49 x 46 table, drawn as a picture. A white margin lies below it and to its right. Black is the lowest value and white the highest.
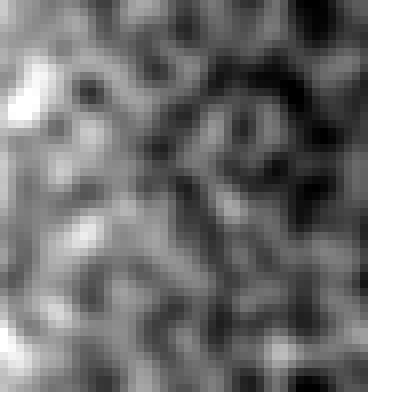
There are no lone odd cells. The ninth with the lowest average is the top right. The field is mottled with small blotches. The field climbs toward the left.
